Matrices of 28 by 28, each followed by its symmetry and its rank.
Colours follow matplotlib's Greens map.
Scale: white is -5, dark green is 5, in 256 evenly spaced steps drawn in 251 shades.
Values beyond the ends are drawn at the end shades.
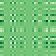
neither, rank one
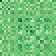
symmetric, rank three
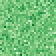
neither, full rank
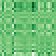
neither, rank two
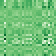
neither, rank two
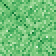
symmetric, full rank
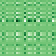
neither, rank one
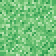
symmetric, full rank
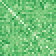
symmetric, full rank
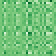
neither, rank two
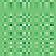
neither, rank one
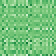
neither, rank two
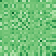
symmetric, rank three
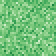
neither, full rank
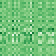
neither, rank two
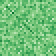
symmetric, full rank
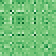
symmetric, rank three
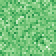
symmetric, full rank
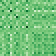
symmetric, rank three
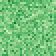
neither, full rank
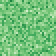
neither, full rank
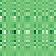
neither, rank one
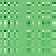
neither, rank one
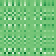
neither, rank one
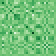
symmetric, rank three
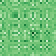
symmetric, rank three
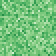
neither, full rank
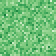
neither, full rank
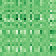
neither, rank two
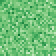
symmetric, full rank
